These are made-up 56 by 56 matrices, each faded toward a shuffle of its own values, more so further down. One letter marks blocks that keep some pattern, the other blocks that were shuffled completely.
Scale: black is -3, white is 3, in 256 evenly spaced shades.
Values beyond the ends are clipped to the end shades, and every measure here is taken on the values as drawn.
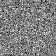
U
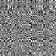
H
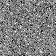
U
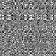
H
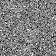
U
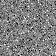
U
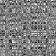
H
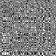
H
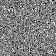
U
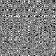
H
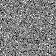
U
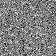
U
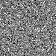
U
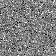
U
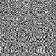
H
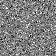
U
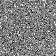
U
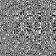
H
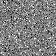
U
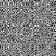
H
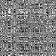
H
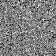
U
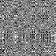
H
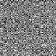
H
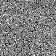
U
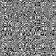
H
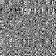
H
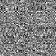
H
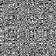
H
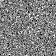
U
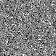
U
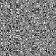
H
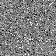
U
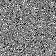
U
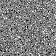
U
